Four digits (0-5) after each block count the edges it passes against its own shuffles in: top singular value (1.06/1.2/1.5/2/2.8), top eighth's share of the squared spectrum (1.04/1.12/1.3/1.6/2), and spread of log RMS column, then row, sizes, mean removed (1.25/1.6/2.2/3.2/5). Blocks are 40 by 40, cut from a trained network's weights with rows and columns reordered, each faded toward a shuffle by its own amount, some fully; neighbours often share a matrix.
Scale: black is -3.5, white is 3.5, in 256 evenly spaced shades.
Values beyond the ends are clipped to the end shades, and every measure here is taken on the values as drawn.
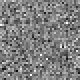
0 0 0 0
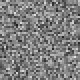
0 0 0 0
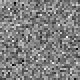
0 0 0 0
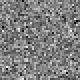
0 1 1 0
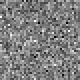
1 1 0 0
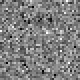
1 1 0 0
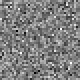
0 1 0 0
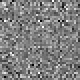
3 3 1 2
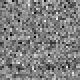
2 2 0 1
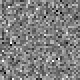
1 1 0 0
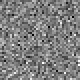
0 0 0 0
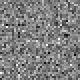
2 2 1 0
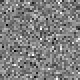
1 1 0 0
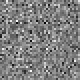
3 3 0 2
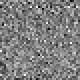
2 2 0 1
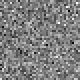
0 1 0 0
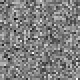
2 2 0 0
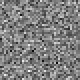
2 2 0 0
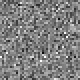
2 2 0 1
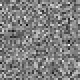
3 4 1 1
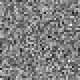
1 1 0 0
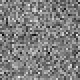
2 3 0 1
